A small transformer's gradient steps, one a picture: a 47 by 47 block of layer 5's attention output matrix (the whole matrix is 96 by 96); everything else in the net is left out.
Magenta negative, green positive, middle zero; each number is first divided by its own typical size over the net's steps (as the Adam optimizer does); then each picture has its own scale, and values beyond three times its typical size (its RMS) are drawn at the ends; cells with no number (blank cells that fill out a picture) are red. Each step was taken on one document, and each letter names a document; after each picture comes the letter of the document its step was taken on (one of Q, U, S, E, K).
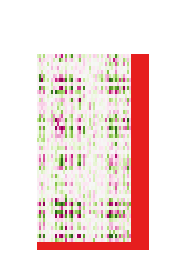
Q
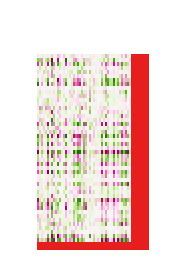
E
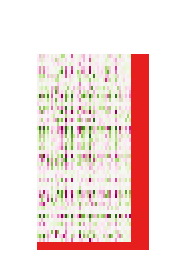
Q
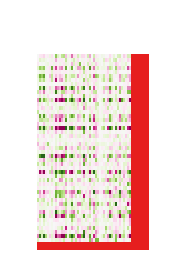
Q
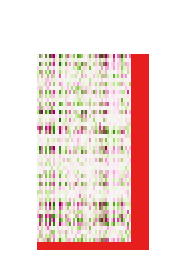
E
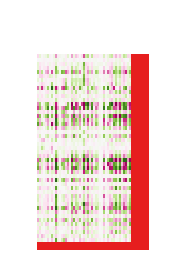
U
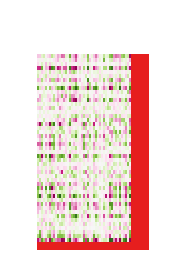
U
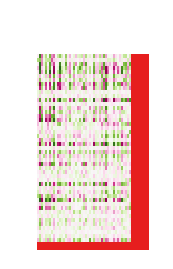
E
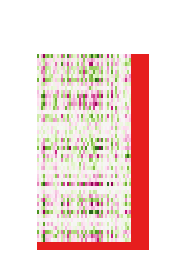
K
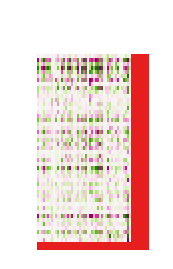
K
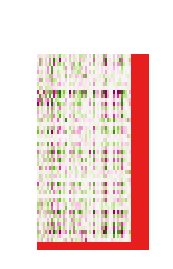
E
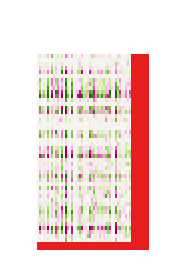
Q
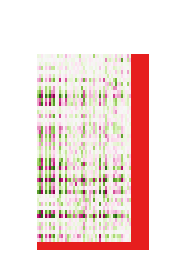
E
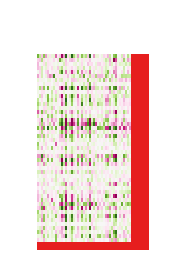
Q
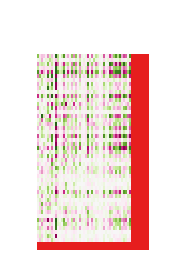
U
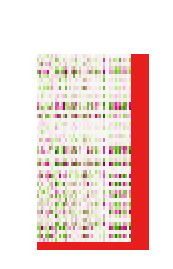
U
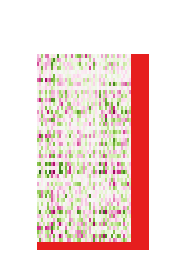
E
